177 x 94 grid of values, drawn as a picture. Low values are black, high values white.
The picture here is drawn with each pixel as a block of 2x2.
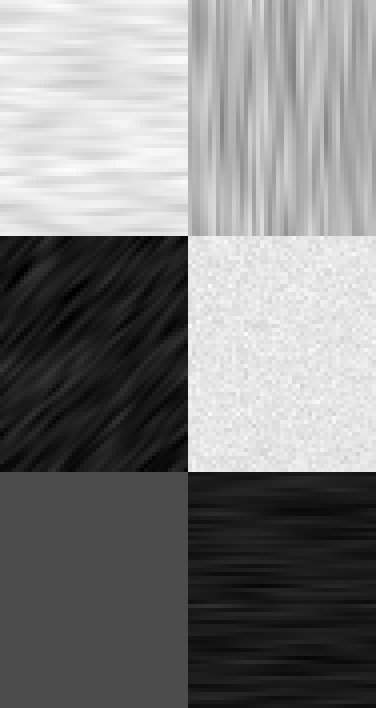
The table splits into 3 rows of 2 panels. Panel 1,1: very high, streaked across, faint in contrast. Panel 1,2: high, streaked downward. Panel 2,1: very low, slanting up to the right, faint in contrast. Panel 2,2: very high, fine-grained, faint in contrast. Panel 3,1: low, flat. Panel 3,2: very low, streaked across, faint in contrast.
